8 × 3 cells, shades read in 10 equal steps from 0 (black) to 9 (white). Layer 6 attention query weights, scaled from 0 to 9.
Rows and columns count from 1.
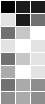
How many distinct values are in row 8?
2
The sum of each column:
39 46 48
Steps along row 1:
up same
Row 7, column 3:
5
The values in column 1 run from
0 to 8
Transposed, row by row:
0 8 4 8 4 6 4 5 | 1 1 7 9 7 9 6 6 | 1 4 9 8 8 8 5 5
